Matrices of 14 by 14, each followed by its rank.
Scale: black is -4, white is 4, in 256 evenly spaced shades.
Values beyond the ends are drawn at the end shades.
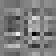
two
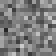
full rank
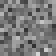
full rank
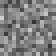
full rank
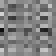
two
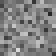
full rank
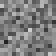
full rank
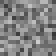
full rank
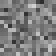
full rank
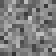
full rank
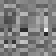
two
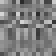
two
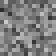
full rank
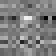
two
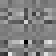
two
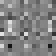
two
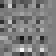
two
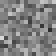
full rank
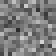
full rank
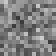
full rank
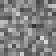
full rank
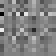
two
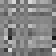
two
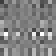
two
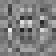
two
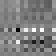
two
